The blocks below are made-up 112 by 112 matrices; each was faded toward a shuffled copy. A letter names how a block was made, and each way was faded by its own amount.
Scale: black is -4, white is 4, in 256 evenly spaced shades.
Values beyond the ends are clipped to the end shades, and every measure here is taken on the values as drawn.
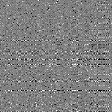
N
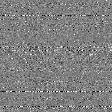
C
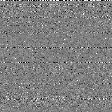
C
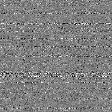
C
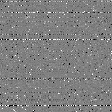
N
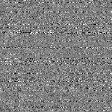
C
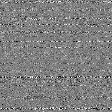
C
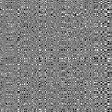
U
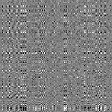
U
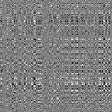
U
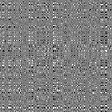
U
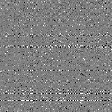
N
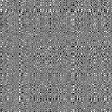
U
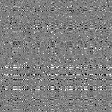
N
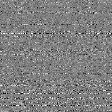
C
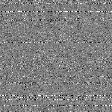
C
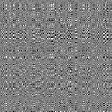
U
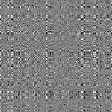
U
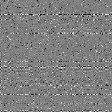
N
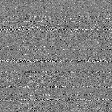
C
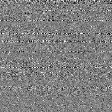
C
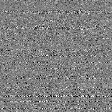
C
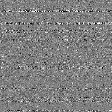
C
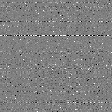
N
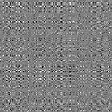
U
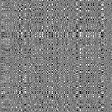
U
